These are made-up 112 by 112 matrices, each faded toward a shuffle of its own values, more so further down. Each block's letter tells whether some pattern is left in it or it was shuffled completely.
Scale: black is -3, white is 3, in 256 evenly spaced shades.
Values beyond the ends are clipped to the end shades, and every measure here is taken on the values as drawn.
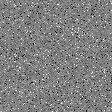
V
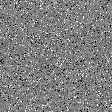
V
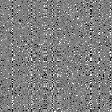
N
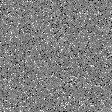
V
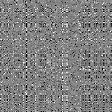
N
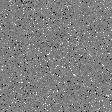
V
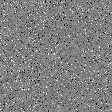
V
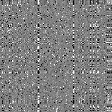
N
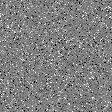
V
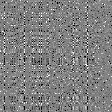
N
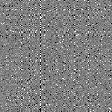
N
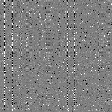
N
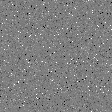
V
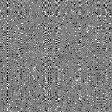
N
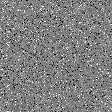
V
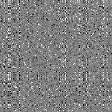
N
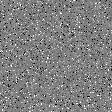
V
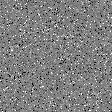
V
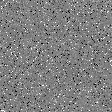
V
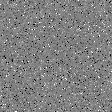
V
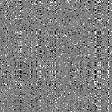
N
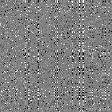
N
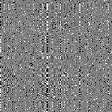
N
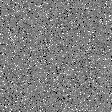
V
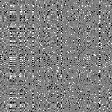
N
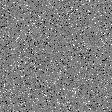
V
